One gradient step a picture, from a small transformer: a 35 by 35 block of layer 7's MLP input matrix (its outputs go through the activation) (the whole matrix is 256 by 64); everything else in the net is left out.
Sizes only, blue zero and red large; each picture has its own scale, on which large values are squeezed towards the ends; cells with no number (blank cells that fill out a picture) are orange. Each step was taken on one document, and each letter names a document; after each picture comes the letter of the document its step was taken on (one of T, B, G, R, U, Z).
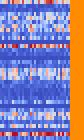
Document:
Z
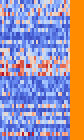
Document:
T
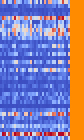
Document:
Z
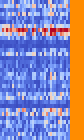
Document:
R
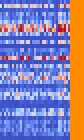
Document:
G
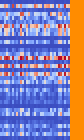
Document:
G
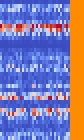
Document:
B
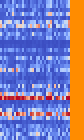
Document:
B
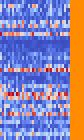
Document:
B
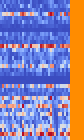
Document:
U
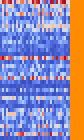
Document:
T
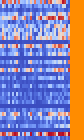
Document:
Z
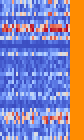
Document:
R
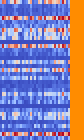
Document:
Z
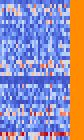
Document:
T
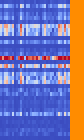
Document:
G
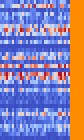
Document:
G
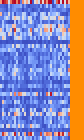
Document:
Z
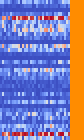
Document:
Z
